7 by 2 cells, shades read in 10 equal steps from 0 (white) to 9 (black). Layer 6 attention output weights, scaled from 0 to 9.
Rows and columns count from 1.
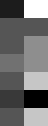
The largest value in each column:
8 9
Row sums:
8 12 10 9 8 16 8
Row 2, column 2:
6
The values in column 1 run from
5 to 8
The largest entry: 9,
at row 6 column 2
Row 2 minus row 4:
1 2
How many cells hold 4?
2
